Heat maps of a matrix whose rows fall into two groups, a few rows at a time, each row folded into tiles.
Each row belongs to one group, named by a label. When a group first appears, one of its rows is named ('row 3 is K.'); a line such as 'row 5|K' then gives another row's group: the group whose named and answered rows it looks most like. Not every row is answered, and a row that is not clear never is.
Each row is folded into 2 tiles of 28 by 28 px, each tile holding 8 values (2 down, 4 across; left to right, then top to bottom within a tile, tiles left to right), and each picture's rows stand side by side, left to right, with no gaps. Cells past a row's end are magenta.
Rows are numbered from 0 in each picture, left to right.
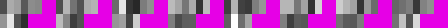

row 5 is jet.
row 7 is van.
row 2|van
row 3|jet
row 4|van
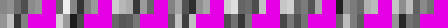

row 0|van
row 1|van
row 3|van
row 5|jet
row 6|van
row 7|jet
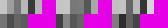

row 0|jet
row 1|jet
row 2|jet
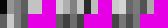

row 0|van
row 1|jet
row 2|jet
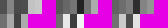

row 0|van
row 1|van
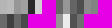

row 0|jet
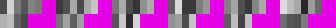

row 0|van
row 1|van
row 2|van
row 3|van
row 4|van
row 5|jet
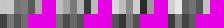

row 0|jet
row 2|jet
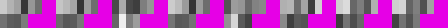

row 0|jet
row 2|van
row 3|jet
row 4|van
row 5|jet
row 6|jet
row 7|jet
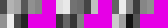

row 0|van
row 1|jet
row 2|van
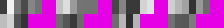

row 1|jet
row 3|jet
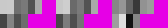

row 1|jet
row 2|van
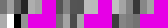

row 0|van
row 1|van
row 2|jet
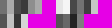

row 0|van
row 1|jet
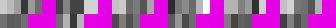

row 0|jet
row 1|van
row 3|van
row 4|jet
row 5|jet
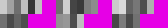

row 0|jet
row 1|van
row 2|jet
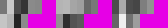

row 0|van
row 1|jet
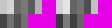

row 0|jet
